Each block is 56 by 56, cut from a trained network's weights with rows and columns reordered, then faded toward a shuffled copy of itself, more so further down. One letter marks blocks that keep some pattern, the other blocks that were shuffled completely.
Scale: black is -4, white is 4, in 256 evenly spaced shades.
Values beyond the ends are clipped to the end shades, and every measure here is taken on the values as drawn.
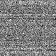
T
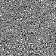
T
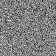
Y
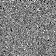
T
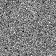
Y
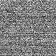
T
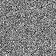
T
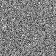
T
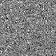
T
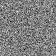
Y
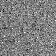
T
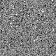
T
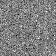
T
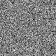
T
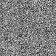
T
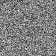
Y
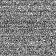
T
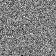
Y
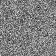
Y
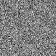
T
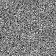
T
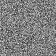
Y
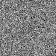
T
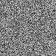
Y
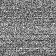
T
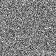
Y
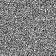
T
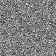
Y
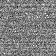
T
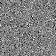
T
